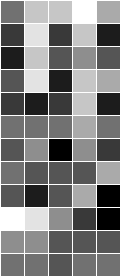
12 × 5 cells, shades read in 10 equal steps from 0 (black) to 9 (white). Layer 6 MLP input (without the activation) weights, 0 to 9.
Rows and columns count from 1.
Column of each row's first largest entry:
4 2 2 2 4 4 2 5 4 1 1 1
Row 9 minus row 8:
-1 -2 0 3 -6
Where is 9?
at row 1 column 4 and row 10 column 1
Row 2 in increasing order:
1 2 2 7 8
